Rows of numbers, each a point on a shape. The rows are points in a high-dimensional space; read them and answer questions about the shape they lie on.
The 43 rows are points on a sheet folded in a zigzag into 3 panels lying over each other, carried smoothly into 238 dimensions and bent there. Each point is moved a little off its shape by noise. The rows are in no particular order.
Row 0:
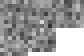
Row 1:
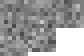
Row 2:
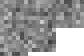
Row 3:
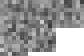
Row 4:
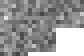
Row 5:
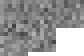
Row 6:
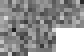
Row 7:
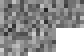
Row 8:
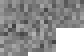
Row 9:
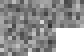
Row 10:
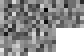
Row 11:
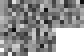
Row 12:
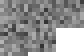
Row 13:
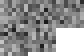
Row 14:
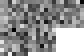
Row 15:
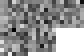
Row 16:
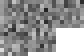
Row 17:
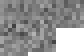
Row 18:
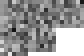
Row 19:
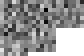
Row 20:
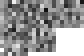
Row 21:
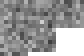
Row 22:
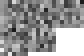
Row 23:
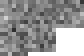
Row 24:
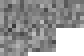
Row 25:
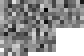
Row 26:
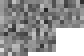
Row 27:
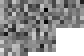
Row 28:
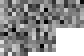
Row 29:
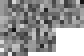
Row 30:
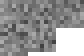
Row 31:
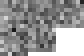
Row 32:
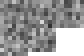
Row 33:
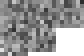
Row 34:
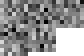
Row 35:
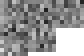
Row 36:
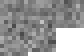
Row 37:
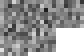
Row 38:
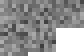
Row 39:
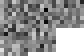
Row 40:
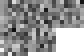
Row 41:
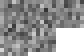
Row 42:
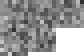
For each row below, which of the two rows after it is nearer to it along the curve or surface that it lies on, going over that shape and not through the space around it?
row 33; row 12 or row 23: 23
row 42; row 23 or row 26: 23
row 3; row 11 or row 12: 11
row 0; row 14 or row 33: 33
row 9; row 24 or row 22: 22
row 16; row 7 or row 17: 7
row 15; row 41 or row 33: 33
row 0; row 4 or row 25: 4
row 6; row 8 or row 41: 41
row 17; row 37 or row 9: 37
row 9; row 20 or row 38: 20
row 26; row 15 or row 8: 8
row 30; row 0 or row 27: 27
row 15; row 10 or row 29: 29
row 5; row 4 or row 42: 4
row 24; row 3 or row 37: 37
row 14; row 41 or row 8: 41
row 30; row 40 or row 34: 34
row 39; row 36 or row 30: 30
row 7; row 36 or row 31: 36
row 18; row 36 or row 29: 29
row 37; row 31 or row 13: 13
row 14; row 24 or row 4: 4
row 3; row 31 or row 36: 31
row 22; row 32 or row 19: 32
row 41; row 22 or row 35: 35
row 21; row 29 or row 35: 29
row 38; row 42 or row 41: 41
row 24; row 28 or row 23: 28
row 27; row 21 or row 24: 24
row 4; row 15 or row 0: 0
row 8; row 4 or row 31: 4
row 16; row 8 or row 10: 10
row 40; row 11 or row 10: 11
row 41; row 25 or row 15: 25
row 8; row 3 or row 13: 13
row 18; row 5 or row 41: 41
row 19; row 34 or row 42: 34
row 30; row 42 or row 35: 35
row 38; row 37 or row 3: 37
